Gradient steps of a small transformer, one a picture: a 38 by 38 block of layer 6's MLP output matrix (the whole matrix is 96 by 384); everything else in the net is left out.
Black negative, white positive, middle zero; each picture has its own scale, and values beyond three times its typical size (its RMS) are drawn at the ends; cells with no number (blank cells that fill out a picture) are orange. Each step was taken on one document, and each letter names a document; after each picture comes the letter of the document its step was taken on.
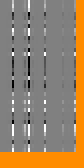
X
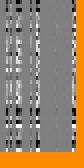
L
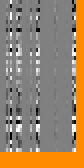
L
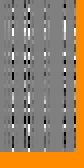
X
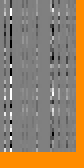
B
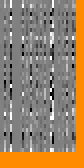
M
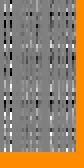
B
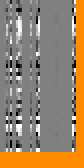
L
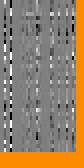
B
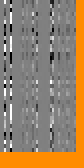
B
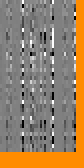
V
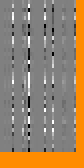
X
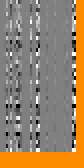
L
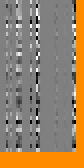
L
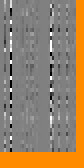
B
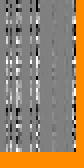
L
